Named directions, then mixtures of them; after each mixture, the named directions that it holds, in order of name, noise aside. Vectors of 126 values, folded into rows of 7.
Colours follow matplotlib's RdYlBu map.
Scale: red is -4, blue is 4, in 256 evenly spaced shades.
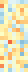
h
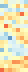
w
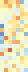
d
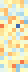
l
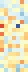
d, l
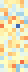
l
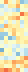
d, w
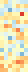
h, w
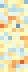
l, w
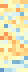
w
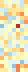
l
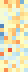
d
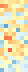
d, w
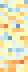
l, w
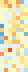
d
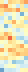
w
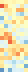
h, w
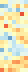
w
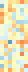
h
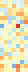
l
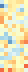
h, w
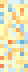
h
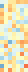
h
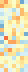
d, h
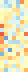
d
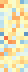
d, h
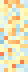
d, l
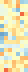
d, w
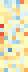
d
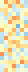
d, l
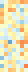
h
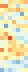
w
